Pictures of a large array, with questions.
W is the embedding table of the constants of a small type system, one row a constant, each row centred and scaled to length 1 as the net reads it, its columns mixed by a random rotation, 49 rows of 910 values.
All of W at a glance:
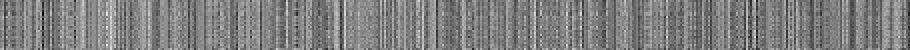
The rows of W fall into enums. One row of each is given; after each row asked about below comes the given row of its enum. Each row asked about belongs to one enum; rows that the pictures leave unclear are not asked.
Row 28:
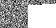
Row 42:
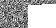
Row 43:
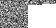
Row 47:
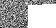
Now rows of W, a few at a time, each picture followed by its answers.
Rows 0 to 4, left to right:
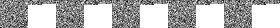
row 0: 47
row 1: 43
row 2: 28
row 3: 43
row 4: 28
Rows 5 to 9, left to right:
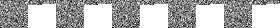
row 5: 43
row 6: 28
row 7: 47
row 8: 42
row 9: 43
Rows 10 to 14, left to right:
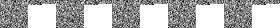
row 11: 43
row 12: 28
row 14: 28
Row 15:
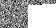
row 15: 28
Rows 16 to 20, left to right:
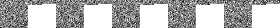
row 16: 47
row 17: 42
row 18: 42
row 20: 43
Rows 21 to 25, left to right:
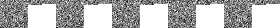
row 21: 42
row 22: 47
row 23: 28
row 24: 43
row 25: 42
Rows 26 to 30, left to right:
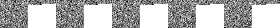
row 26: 28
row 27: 28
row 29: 42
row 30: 47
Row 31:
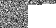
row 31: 43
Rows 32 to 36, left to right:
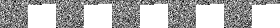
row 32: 28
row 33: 47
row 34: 43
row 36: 47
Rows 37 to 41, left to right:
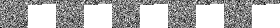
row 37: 47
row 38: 43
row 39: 42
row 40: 43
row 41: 28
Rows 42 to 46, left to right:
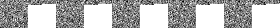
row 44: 28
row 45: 28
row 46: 28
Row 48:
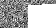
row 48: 42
